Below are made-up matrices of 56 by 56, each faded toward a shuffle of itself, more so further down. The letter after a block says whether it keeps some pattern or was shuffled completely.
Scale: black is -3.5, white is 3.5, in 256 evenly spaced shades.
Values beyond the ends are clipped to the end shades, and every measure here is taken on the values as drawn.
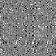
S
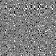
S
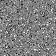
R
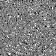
R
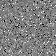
R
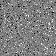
R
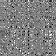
S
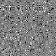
S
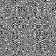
S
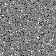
R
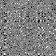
S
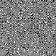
S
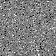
R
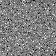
R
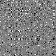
S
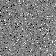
R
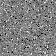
R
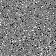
R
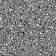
R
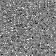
R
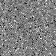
R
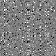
S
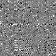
S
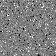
R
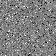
R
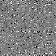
S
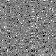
S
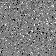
R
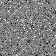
R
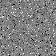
R
